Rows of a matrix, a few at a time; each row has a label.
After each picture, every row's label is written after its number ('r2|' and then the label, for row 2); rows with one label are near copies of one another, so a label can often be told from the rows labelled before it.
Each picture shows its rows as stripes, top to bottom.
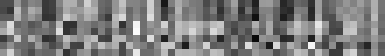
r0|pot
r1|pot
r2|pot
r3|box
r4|box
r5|pot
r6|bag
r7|box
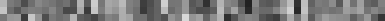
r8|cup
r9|cup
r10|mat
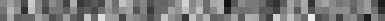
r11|mat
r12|mat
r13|bag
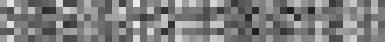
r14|box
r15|pot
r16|cup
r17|box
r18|pot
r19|box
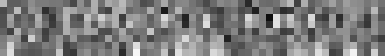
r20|cup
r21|pot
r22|bag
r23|bag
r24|pot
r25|mat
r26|box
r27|box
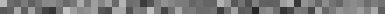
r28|cup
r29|pot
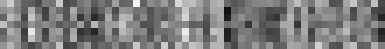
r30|box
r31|mat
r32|mat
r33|cup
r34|mat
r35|mat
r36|box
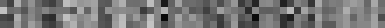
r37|pot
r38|cup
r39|pot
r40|pot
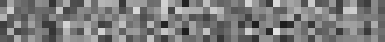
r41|bag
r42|box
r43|cup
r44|pot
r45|bag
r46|pot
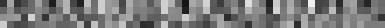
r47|bag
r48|bag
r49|mat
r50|cup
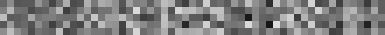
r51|bag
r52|box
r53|cup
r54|bag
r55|box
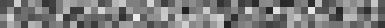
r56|pot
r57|bag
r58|box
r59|mat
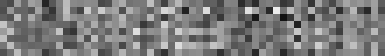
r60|pot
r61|bag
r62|pot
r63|cup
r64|box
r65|cup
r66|box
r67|pot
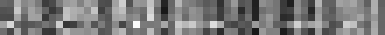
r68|pot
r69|pot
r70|pot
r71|box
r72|pot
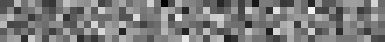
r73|pot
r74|bag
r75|box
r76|cup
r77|bag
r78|mat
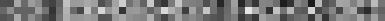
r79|pot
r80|bag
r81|pot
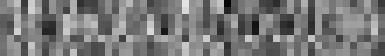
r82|mat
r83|mat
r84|pot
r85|pot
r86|pot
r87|bag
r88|mat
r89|mat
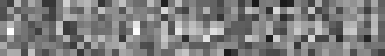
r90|pot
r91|bag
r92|pot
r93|box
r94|box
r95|bag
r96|cup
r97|mat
